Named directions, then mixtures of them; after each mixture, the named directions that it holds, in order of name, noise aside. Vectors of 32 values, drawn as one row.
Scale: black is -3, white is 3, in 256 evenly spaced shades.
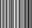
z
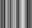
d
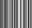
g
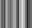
d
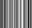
d, g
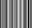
g, z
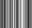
d, g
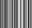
g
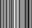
z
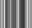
d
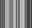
d, z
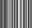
g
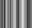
d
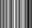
d, z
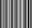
g, z
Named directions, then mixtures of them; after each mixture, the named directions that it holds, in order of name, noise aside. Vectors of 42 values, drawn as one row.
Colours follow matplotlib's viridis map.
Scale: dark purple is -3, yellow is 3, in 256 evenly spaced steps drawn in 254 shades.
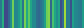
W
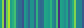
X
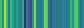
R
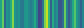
R, W, X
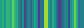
R, W, X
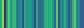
W, X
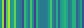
R, X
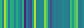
R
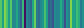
R, W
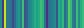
W, X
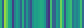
W
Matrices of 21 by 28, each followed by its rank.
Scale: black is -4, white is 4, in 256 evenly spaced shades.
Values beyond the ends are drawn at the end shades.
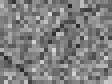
full rank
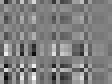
one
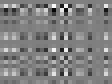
one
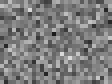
full rank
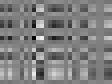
one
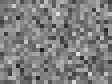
full rank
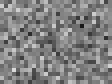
full rank
